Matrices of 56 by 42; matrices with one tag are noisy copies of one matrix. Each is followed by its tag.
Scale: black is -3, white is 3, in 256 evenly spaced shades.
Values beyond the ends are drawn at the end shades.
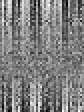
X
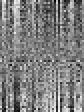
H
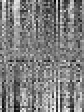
H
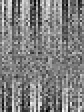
X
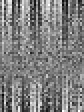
X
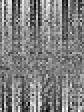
X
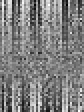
X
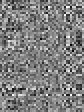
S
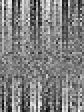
X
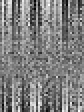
X
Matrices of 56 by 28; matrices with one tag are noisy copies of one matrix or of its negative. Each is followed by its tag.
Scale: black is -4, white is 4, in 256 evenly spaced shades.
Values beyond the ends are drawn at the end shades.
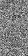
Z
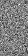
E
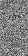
Z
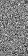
E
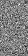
E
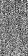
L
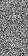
Z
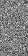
E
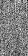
L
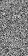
Z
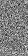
E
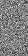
E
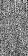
L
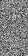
Z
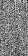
L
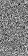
E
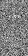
Z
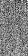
L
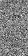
Z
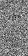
Z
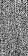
L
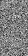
Z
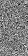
E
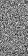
E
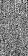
L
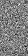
E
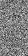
Z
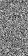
Z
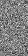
E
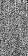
L
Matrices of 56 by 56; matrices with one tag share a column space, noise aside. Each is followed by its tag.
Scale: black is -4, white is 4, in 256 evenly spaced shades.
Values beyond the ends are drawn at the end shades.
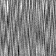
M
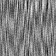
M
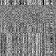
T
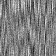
M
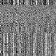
T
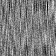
M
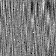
M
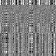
T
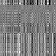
T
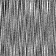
M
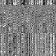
T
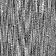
M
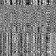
T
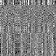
T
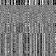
T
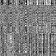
T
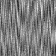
M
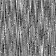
M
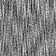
M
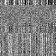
T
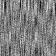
M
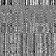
T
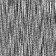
M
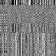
T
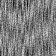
M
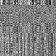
T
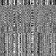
T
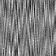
M
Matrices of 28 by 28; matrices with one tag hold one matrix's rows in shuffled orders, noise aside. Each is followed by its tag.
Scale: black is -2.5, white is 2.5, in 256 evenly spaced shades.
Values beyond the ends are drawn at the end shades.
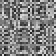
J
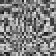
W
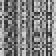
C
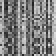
C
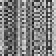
C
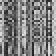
C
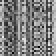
C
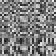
J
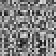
J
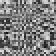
W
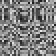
J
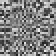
W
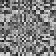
W
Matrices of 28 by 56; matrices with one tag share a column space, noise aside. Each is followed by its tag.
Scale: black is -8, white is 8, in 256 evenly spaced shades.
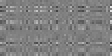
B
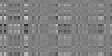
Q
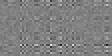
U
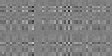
B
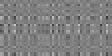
Q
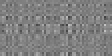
Q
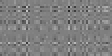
B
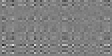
U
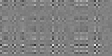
U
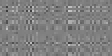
B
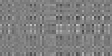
Q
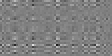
U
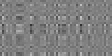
Q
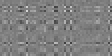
B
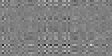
U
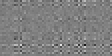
U
